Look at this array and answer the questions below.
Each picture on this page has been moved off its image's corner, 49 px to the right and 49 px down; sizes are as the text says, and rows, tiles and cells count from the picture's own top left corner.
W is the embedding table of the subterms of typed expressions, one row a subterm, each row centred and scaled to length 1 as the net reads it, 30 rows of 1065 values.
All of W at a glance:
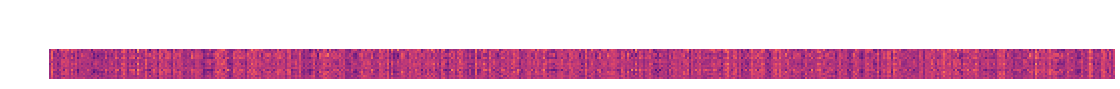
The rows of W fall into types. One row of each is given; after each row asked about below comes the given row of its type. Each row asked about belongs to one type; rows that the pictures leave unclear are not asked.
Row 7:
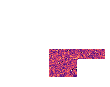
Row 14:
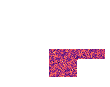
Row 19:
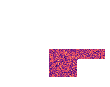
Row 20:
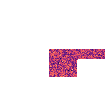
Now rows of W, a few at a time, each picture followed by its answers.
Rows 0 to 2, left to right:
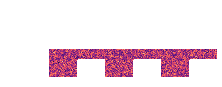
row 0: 14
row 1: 14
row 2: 14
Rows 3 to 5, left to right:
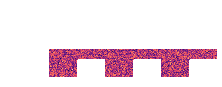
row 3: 20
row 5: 19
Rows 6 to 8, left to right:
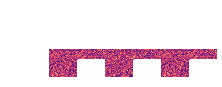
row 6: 20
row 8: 20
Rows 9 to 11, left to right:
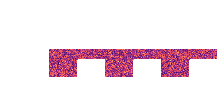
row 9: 20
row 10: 14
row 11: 19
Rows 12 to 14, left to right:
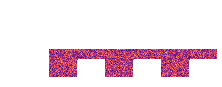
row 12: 14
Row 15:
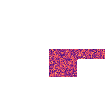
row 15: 14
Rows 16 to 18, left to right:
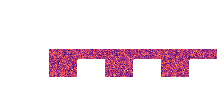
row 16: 20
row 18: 14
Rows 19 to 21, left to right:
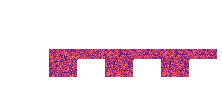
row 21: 20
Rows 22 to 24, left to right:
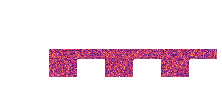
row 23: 19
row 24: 14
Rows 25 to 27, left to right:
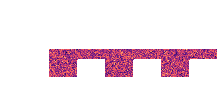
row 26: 19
